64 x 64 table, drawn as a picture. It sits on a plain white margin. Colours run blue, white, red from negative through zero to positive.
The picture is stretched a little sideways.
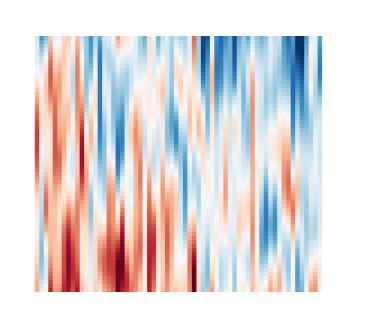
The top right is the ninth with the lowest average. Streaks run downward. Neither half mirrors the other. The values follow a bell shape. The bottom left is the ninth with the highest average. The field climbs toward the bottom left.
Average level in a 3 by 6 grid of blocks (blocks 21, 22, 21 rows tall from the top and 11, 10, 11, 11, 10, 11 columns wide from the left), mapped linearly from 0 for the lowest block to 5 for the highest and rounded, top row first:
4 1 2 1 1 0 | 4 2 3 2 2 2 | 5 5 5 3 2 2
